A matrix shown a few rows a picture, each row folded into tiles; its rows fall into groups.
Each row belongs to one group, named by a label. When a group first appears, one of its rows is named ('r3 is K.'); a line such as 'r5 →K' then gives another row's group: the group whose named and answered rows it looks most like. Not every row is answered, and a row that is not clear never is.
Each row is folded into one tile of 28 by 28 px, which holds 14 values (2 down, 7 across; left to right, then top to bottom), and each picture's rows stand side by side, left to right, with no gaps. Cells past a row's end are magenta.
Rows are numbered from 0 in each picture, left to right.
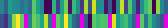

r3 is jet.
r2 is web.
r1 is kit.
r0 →jet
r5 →web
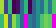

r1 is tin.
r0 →kit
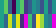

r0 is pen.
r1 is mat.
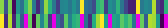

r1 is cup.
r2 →tin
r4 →kit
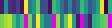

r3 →jet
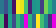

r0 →cup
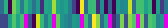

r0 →tin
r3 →mat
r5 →mat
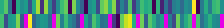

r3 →web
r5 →mat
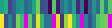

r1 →mat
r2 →mat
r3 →tin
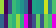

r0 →jet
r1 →tin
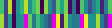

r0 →cup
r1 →web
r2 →mat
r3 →kit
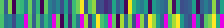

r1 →cup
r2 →cup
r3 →mat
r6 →kit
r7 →tin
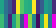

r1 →pen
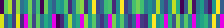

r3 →web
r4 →web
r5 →jet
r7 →pen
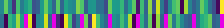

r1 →cup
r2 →jet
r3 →mat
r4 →pen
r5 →cup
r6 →web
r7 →kit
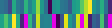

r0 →kit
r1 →mat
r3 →pen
